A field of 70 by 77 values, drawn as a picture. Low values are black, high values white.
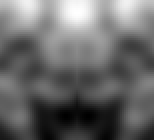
The field is smooth, with broad soft blobs. The ninth with the highest average is the top middle. No lone cell stands out from its neighbours. It is mirror symmetric from left to right. No row or column stands out. Values rise toward the top.
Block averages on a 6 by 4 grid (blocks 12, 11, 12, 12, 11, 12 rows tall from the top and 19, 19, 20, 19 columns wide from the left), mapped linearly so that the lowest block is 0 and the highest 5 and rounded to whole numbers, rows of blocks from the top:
5555 / 3443 / 2332 / 2222 / 2112 / 1001
